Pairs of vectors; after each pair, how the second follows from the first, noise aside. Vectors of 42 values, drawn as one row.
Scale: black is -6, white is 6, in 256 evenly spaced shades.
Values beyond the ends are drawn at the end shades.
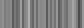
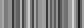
scaled up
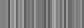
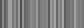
wrapped around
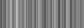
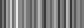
scaled up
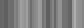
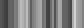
scaled up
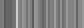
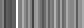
scaled up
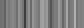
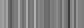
wrapped around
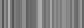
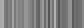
wrapped around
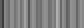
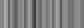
wrapped around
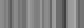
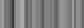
wrapped around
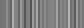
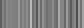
wrapped around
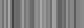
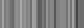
wrapped around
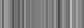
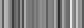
scaled up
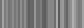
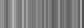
wrapped around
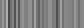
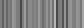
wrapped around
